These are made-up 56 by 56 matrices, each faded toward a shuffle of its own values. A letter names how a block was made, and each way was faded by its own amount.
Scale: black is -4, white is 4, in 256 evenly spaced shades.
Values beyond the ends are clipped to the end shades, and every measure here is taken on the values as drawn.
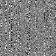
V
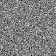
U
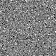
U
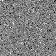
U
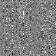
V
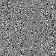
V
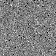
U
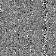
V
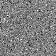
U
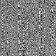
V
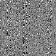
V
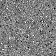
U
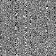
V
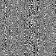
V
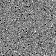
U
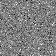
U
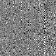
V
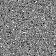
U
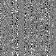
V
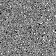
U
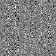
V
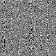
V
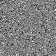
U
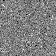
U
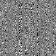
V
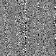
V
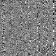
V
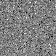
U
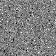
U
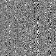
V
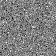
U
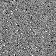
U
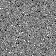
U
